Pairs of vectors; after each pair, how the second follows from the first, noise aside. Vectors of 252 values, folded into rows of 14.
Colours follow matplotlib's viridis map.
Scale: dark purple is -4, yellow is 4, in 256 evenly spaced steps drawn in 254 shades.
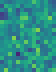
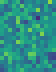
reversed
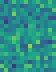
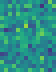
reversed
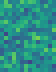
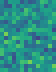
negated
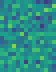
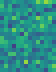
negated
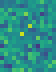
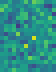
reversed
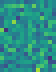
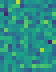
reversed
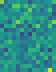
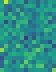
reversed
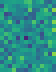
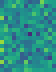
reversed
